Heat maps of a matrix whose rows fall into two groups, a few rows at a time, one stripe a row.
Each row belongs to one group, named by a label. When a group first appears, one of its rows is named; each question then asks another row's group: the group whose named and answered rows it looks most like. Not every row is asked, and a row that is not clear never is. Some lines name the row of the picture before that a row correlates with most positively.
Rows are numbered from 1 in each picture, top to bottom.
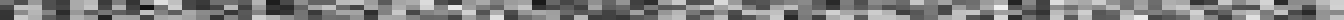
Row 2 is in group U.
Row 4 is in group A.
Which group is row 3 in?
A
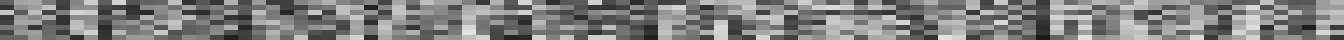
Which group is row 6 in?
A
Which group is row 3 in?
U
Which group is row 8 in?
A
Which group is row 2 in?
A
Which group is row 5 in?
A
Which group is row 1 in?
U
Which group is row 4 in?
A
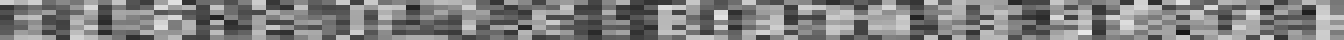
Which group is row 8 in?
U
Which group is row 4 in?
A
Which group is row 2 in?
A
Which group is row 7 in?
A
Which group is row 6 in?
A
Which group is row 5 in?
A
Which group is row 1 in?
U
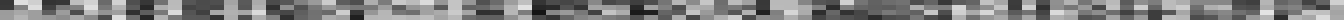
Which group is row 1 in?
U
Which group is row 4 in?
U
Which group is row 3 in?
U
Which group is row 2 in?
U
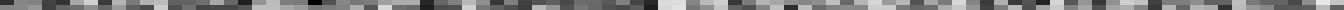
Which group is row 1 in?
A
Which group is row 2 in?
A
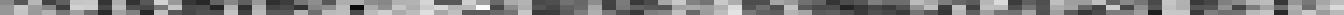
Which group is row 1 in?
U
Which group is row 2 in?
U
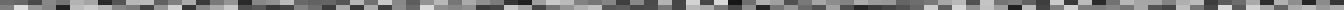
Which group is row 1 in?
A
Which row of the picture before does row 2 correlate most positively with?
2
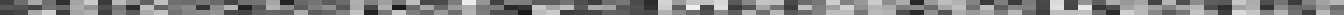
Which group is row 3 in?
A
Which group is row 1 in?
A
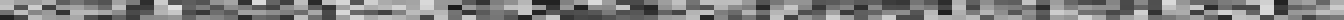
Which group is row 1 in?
U
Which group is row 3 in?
U
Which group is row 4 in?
A
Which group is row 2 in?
U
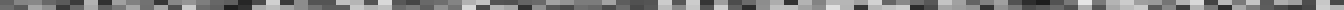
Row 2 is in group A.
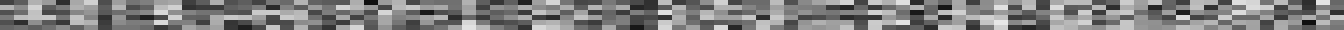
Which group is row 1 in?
A
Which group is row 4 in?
U
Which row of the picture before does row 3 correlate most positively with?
2
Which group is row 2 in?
U
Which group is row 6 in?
A
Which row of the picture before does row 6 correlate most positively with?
1
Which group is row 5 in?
A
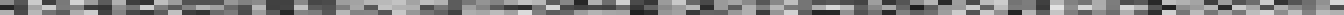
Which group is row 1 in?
U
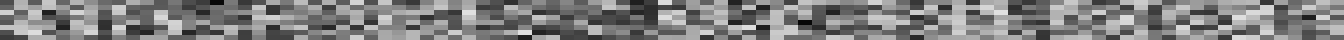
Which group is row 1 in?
A
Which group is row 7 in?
U
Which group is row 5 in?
A
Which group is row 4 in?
A
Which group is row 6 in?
U
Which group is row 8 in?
A
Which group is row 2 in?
U
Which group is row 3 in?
U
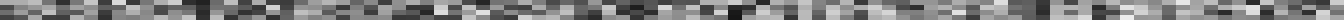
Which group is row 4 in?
A
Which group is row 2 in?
A
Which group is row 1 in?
U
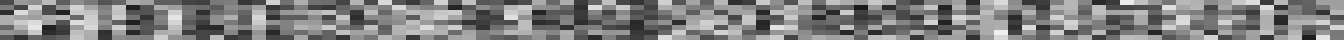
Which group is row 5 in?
U
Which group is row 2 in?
U
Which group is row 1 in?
A
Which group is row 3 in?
U
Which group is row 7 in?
U
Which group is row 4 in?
U
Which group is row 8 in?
A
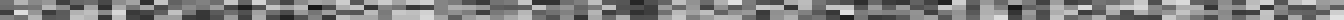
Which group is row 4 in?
U
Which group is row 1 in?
U
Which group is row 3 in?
U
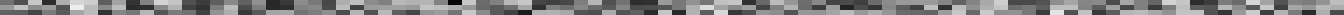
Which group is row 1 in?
U
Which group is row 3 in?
A
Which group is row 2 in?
U
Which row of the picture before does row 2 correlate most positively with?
4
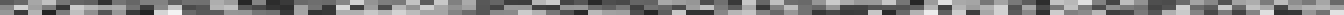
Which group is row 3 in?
U
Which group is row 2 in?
U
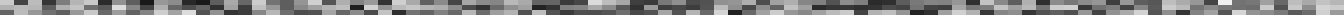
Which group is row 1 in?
U
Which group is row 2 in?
U
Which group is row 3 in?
A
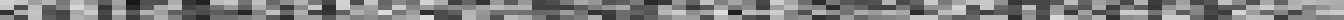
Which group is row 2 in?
U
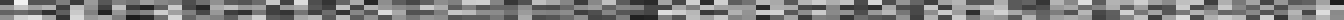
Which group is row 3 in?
A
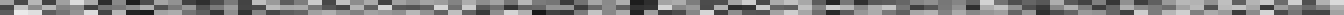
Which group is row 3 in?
U
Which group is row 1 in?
U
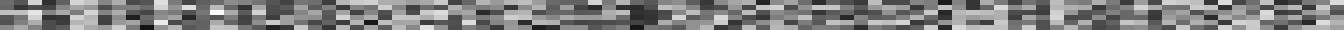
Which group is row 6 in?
U
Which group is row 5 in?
A
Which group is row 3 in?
U
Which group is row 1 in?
U
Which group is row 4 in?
U
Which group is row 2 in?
A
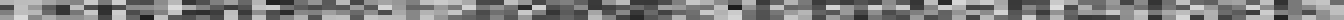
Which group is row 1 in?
U
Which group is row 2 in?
A
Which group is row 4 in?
U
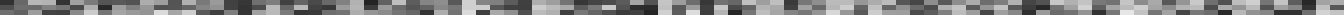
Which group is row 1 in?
A
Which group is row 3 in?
A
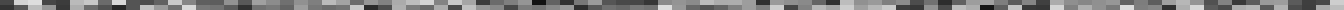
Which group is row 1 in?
U
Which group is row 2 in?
A
